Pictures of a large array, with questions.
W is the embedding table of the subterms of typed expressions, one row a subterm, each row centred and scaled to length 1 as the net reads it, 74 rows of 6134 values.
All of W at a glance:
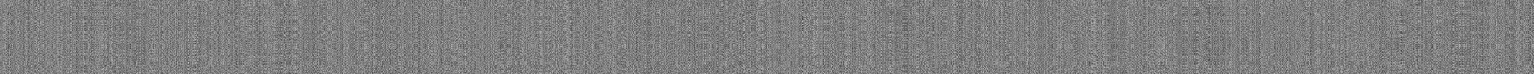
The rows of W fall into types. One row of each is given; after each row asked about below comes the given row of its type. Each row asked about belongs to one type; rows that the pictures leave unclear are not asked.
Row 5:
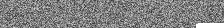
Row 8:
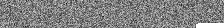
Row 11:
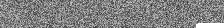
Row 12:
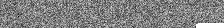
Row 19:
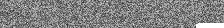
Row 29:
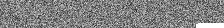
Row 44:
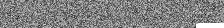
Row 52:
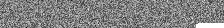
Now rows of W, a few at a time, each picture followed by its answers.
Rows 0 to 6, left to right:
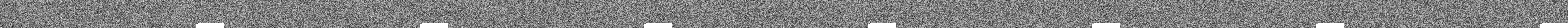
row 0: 12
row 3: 44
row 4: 5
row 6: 52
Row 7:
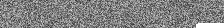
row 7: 11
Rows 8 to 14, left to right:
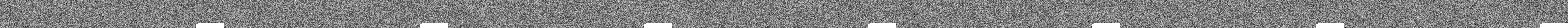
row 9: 11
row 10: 19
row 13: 12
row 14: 29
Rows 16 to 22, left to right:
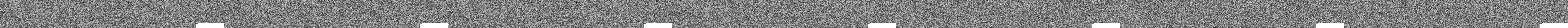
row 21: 11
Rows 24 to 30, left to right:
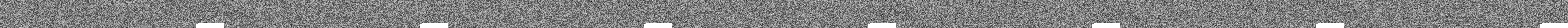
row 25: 19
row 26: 29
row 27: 5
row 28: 8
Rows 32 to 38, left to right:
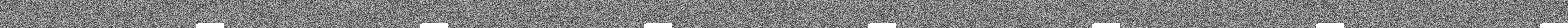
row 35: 5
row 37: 8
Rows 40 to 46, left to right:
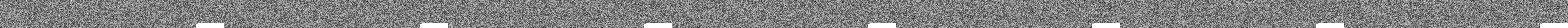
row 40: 11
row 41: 29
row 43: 29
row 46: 44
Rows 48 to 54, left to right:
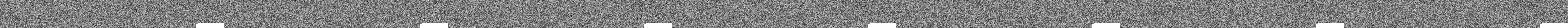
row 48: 29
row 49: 52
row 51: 29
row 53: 5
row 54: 11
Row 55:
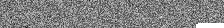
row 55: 12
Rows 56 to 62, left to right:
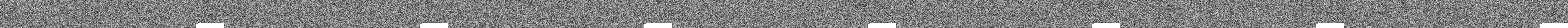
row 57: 8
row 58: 52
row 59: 8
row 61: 5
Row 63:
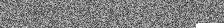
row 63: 5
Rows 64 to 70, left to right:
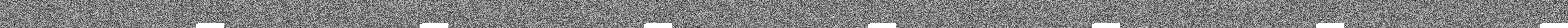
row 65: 19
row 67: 12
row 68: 44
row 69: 44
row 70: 52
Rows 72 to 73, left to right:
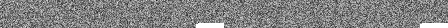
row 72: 52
